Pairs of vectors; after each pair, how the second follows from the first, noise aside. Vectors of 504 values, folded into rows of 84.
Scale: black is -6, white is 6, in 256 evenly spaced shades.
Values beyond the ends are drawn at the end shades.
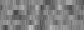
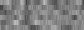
wrapped around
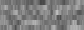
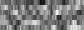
scaled up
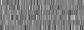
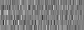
wrapped around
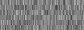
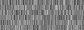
negated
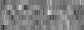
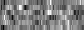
scaled up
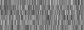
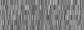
sign-scrambled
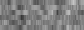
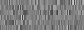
sign-scrambled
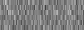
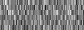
scaled up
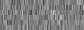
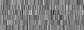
negated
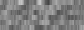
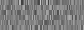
sign-scrambled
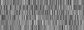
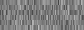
wrapped around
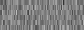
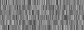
wrapped around
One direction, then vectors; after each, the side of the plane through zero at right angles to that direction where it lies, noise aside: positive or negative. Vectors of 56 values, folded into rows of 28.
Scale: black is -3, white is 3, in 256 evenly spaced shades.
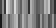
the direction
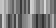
positive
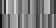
positive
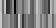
negative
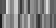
positive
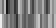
negative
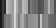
positive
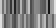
negative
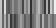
negative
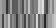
negative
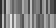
positive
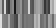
negative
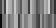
positive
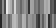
positive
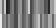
negative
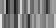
negative
